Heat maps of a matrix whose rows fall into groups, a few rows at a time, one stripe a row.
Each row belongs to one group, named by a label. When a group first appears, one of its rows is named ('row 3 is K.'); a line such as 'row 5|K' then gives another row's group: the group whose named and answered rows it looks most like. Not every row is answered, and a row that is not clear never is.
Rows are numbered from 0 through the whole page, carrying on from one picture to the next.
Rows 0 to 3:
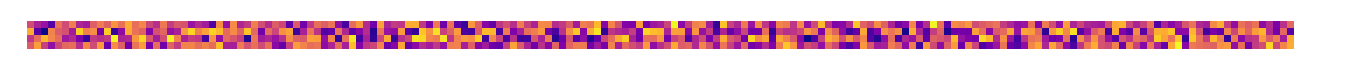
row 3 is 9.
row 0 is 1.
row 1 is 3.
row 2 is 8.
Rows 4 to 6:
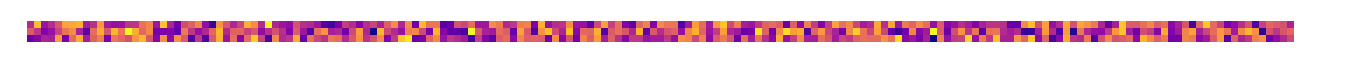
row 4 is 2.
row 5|1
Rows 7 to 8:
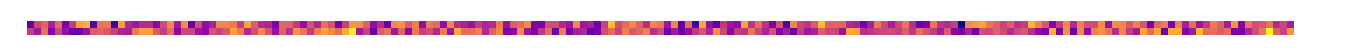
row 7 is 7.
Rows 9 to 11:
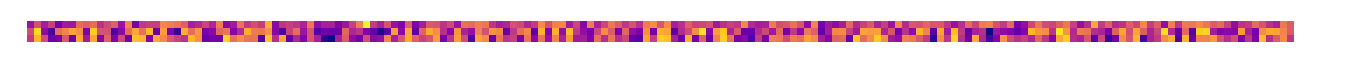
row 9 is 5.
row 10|2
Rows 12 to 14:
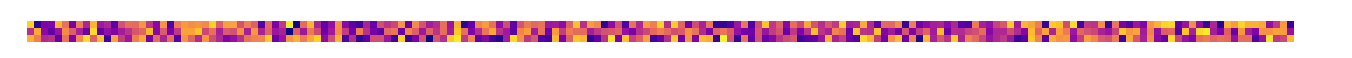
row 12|3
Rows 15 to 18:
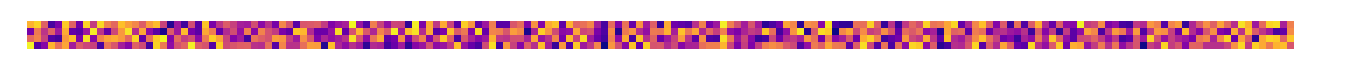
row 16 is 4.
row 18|3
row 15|9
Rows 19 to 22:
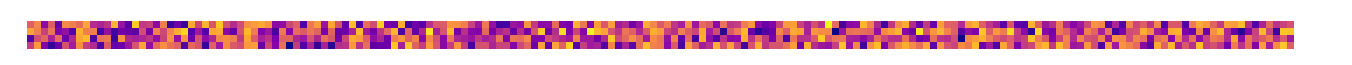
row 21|7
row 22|2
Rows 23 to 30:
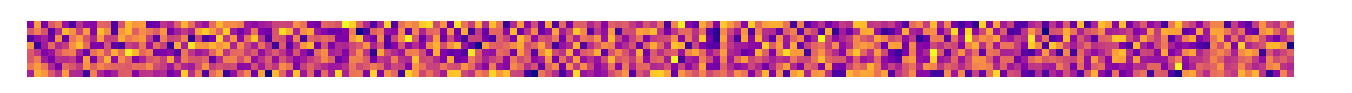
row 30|4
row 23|8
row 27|1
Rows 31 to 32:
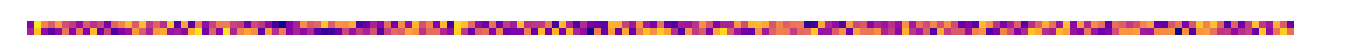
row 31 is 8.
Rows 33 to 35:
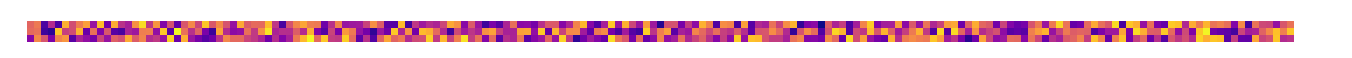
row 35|8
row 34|2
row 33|9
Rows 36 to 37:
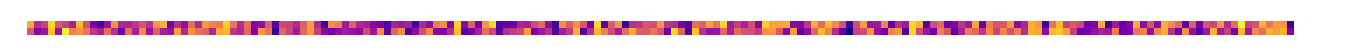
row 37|3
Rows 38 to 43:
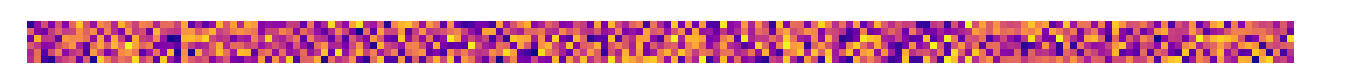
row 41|1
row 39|3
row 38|7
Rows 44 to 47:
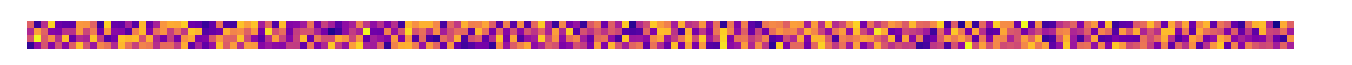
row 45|2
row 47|7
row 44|5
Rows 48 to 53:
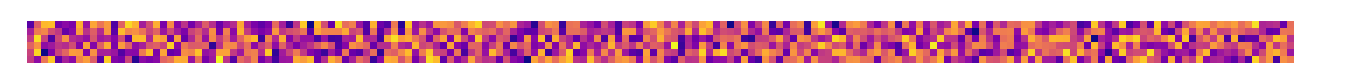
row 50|2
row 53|5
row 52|2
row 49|4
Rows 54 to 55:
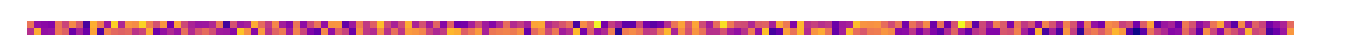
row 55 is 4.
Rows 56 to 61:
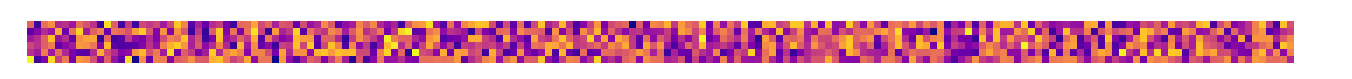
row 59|5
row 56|5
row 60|8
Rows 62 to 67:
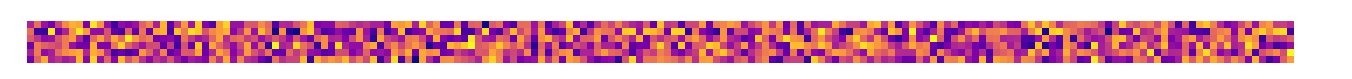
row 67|4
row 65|4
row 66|2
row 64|1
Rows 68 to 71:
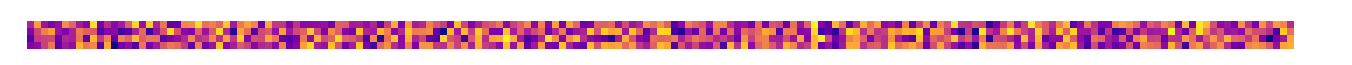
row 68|2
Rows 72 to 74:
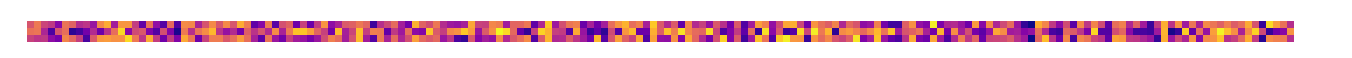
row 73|4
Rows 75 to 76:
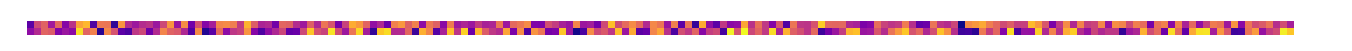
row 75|7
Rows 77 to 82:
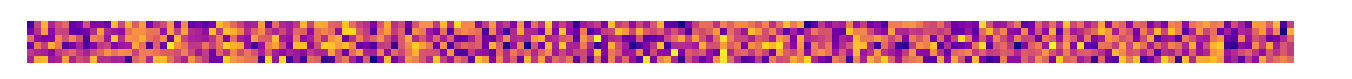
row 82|2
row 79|1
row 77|8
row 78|8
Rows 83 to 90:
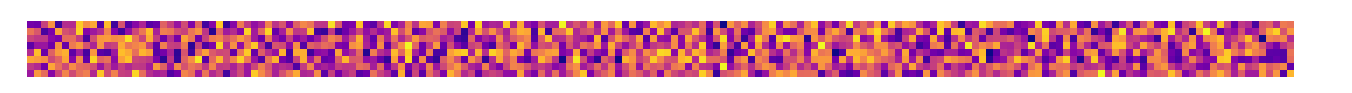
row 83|5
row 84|2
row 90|9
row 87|4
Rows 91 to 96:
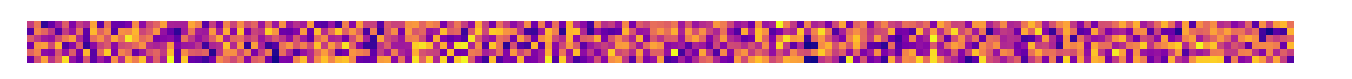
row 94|8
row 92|4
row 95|7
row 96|8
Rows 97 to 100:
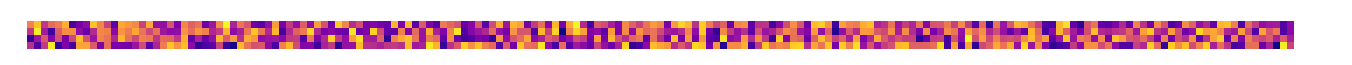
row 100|5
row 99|7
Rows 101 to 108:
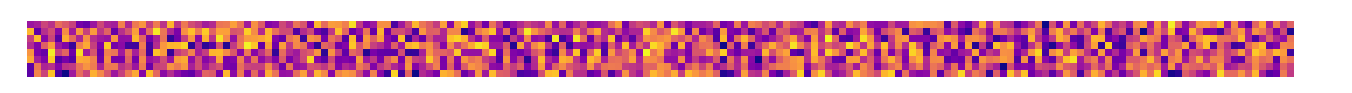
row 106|5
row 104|5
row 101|8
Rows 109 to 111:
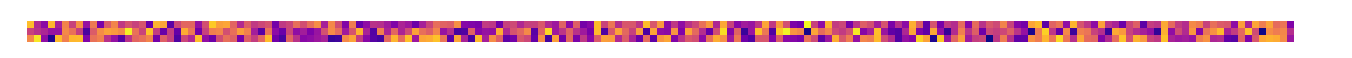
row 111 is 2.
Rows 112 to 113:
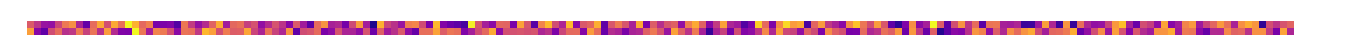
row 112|1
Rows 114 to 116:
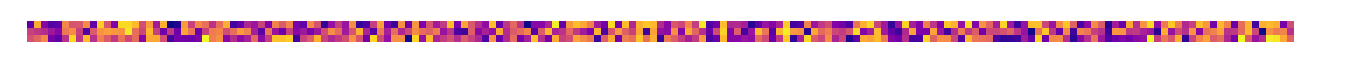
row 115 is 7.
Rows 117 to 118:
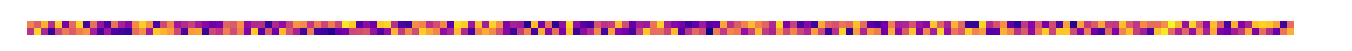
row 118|2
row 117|8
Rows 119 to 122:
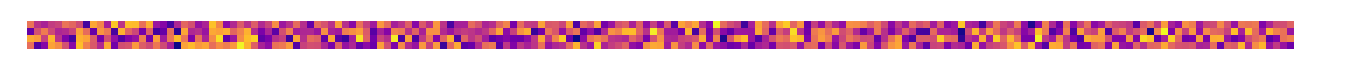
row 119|1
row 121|5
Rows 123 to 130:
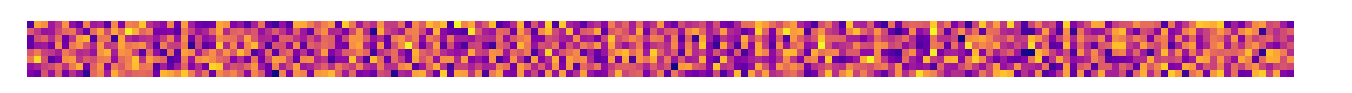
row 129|1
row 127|7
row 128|9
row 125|7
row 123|8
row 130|8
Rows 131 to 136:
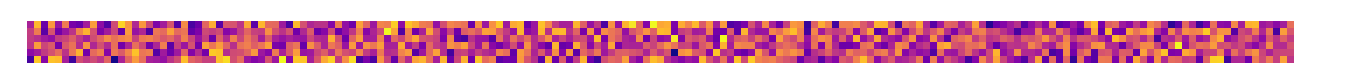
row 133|7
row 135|1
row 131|4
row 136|8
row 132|5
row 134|9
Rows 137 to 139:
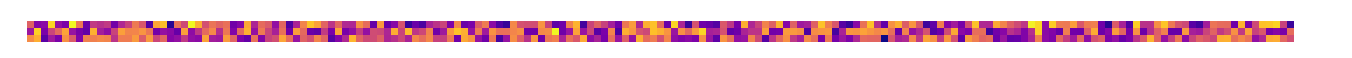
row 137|3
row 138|4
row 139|9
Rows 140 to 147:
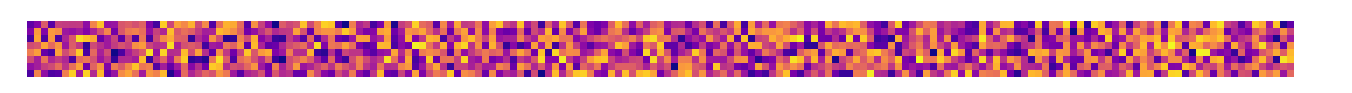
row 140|8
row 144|2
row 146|1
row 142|5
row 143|8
